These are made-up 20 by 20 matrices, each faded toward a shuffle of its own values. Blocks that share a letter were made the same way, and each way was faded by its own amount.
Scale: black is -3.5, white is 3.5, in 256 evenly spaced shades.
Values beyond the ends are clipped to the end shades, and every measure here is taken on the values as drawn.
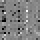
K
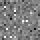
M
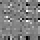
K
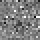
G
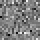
G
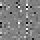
K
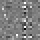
K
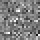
G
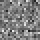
G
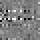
K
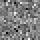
M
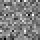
G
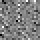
M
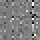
K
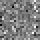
M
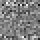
G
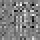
K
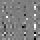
K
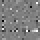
K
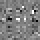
K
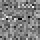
G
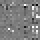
K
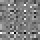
K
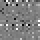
K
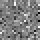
M
